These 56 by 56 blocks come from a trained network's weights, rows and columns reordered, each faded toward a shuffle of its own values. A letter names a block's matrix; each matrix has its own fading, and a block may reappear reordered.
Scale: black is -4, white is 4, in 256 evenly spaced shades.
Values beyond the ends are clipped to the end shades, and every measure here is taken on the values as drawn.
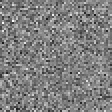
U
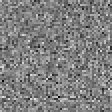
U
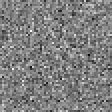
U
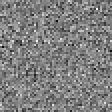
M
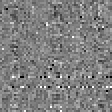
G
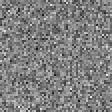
M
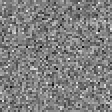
U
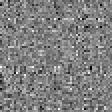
G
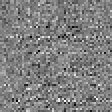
G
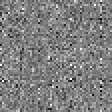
G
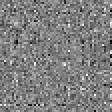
G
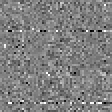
G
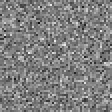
U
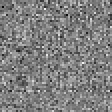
U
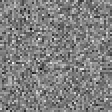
M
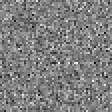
U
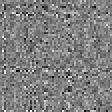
G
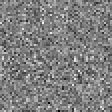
U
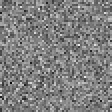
M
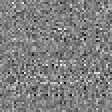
G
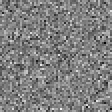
U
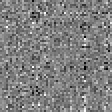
G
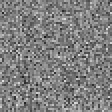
M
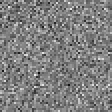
U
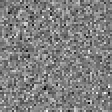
U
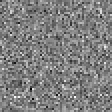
U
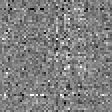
G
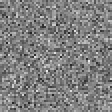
M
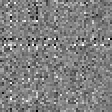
G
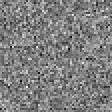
U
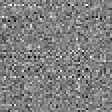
G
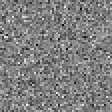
U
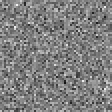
M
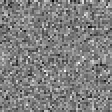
U
